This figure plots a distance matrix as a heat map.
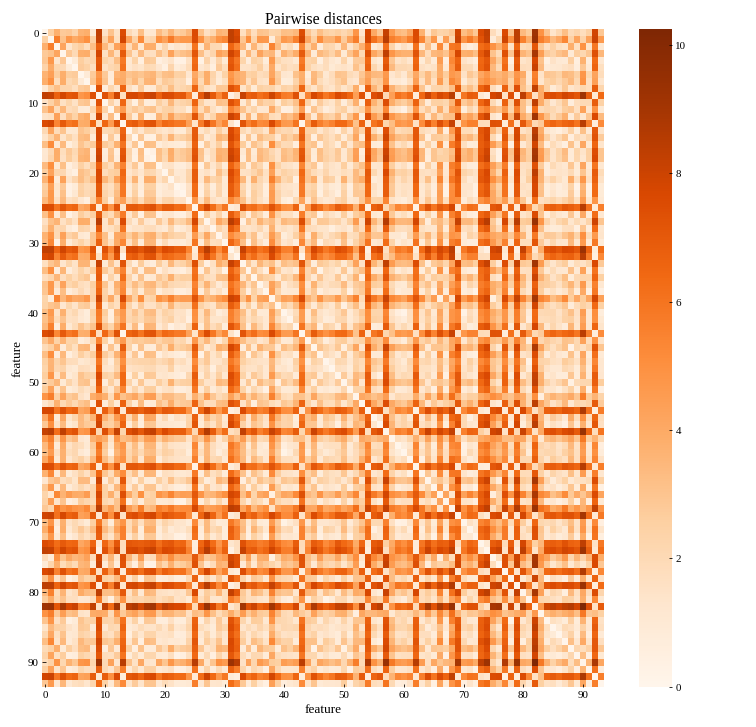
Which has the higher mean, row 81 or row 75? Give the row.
75
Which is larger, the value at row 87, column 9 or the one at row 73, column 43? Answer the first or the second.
the first
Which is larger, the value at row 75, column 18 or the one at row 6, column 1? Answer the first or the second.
the second
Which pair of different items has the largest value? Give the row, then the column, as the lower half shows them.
90, 82
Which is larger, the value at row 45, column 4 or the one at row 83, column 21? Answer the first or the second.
the second
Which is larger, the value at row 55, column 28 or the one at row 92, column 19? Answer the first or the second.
the second
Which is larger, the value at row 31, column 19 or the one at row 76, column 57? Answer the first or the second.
the second
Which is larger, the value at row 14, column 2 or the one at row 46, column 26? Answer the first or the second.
the first
